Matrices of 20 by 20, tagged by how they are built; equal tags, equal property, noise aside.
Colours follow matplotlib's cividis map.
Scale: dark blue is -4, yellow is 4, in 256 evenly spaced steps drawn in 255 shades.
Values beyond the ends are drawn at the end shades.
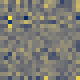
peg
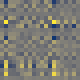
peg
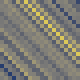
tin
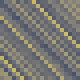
tin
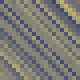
tin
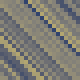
tin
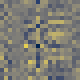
peg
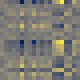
peg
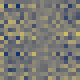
peg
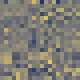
peg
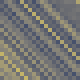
tin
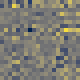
peg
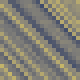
tin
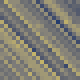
tin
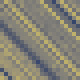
tin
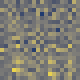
peg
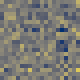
peg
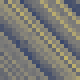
tin
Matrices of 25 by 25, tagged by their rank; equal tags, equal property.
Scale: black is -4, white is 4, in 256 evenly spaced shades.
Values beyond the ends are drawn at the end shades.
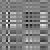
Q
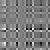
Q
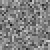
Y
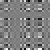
Q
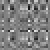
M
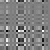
Q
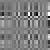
Q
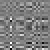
M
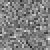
Y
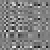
M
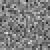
Y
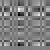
Q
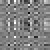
M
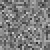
Y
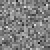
Y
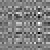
M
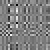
M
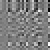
M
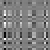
Q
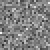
Y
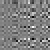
M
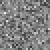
Y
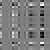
Q
